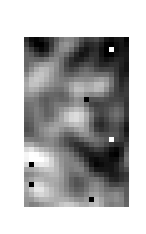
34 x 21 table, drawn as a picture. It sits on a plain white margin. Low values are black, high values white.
The ninth with the highest average is the bottom left. No regular stripes run through it. The field climbs toward the bottom left. Six lone cells stand out: two far higher and four far lower than their neighbours.
